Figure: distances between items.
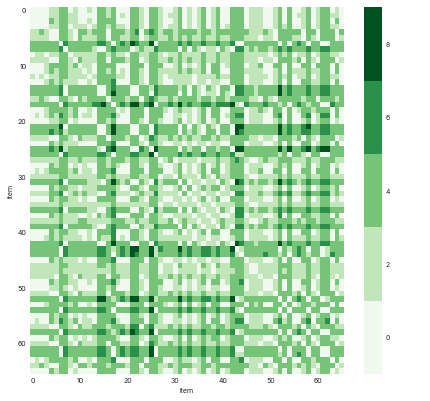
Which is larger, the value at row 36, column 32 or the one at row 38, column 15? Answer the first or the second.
the first
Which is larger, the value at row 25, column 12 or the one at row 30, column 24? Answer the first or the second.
the first
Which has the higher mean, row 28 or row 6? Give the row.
6
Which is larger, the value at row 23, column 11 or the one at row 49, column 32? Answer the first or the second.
the first
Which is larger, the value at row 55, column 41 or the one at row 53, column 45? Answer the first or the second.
the first
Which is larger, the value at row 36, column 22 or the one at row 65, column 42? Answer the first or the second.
the second
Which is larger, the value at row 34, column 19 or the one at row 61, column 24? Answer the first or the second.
the second
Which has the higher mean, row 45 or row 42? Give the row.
42
